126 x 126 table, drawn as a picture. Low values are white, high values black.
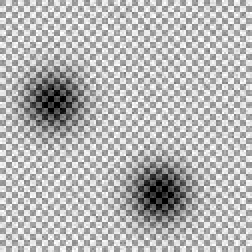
Average level on the scale: 30%. Bumps: two. Odd rows or columns: none. Slope: none.
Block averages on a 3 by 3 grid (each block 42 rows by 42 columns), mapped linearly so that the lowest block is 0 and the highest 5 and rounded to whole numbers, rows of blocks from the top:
100 / 510 / 042
